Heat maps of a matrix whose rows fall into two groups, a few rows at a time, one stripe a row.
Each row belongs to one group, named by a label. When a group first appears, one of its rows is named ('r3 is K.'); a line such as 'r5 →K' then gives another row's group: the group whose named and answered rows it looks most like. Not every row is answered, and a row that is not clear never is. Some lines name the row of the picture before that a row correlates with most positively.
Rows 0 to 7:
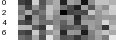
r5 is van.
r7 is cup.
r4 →cup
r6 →cup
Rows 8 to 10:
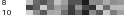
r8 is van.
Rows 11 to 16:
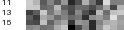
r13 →cup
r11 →van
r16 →van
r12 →van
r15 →cup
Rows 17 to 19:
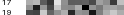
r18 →cup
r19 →cup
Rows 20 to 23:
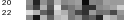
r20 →cup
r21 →cup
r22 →van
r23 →cup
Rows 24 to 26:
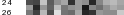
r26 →cup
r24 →cup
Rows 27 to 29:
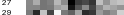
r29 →cup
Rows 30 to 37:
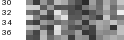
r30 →cup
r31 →van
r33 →van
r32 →cup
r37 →cup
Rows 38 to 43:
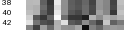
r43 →cup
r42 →van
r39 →van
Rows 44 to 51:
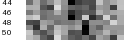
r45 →van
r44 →van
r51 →van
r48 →cup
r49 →cup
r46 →van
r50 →van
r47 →van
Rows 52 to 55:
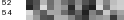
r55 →van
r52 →cup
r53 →cup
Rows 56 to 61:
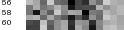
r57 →van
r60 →cup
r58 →cup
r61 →cup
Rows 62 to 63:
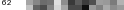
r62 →van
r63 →van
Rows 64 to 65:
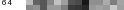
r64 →van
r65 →van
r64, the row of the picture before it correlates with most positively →63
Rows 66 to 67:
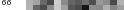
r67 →van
